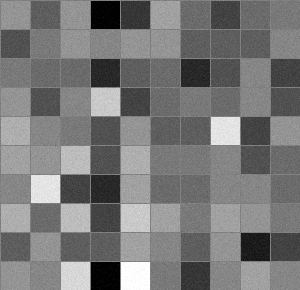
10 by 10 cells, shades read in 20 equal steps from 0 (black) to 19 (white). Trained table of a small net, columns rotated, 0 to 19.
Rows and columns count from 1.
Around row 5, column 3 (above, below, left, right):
10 14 10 6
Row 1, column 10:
9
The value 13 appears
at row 5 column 1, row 6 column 5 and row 8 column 1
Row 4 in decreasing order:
15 11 10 10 9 8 8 6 6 5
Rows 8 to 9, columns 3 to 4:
14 5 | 7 7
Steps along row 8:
down up down up down down up down down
